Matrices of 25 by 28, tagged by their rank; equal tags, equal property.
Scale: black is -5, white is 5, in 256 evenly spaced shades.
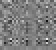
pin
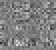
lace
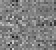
lace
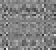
pin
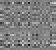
pin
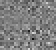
lace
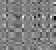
pin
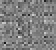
lace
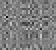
pin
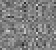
lace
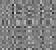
pin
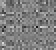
pin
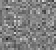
lace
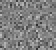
lace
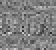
lace
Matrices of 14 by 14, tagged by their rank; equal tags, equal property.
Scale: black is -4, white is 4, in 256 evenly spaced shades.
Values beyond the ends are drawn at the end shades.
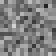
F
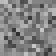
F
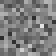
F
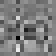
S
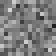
F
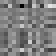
S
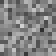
F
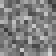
F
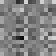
S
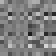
S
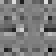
S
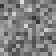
F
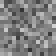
F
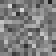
F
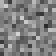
F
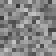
F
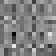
S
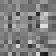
S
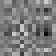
S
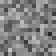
F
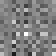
S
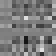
S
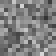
F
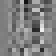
S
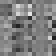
S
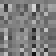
S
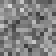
F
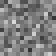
F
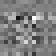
S
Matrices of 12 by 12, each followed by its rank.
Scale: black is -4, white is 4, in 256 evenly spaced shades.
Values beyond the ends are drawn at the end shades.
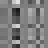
one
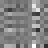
two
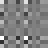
one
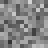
full rank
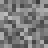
full rank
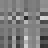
one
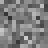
full rank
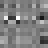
two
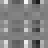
one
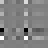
one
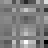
one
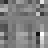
two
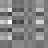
one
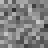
full rank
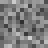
full rank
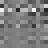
two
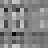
two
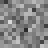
full rank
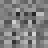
two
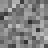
full rank
